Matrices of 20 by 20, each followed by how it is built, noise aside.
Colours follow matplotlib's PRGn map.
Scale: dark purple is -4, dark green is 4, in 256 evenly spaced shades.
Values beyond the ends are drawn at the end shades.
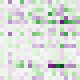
low rank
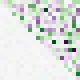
upper triangular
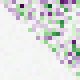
upper triangular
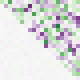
upper triangular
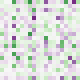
low rank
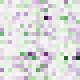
low rank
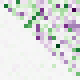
upper triangular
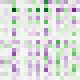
low rank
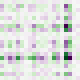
low rank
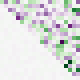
upper triangular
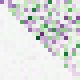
upper triangular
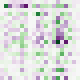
low rank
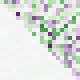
upper triangular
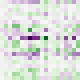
low rank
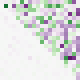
upper triangular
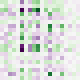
low rank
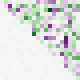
upper triangular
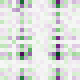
low rank
